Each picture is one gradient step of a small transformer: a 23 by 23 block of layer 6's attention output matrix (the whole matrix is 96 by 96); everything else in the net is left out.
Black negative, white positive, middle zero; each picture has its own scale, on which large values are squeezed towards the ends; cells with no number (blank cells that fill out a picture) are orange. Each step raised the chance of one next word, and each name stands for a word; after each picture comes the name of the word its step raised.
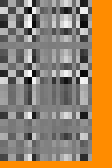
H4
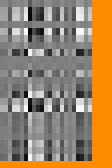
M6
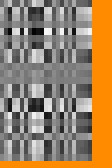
M6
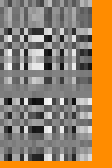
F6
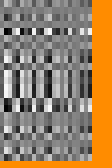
M6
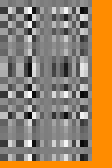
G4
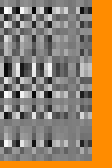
G4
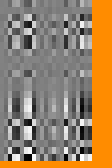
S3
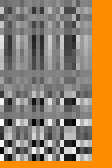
S3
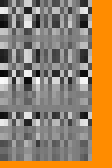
H4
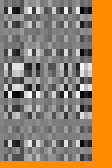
G4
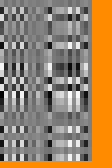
G4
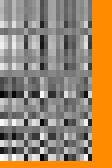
S3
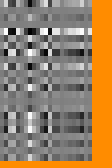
M6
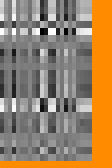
M6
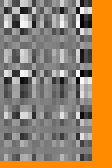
H4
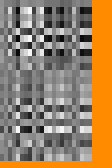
F6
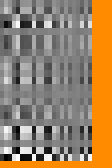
S3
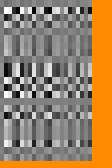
G4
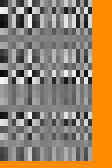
H4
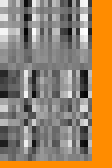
M6
